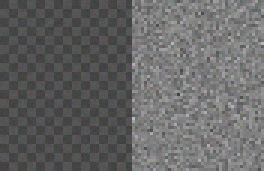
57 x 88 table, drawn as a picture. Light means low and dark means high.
The table splits into one row of 2 panels. Panel 1,1: high, checkered, faint in contrast. Panel 1,2: middling, fine-grained.
